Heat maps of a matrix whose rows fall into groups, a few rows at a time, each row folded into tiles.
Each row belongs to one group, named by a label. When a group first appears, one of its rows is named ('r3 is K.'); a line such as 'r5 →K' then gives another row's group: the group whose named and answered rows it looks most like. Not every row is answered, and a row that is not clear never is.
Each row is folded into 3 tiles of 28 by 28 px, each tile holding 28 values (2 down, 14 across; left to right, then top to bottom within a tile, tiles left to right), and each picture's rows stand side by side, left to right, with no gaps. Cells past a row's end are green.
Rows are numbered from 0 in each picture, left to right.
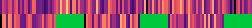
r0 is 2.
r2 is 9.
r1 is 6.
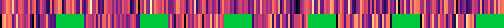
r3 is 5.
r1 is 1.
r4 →6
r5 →6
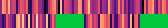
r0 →5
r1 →6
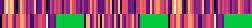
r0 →9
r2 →9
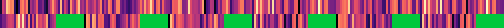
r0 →5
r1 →2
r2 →9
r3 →2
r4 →9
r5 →2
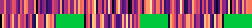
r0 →6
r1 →2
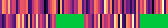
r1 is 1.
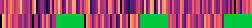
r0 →9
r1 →6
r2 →6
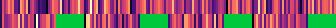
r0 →5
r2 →6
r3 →1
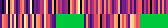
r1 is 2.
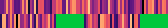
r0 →1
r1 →6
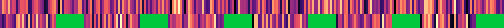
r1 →1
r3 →1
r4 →2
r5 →9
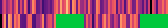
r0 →2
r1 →6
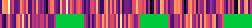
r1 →5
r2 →5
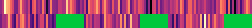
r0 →9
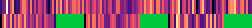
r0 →1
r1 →2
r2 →2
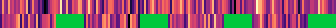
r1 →6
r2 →9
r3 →9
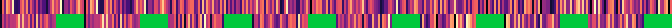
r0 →5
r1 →5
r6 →1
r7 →1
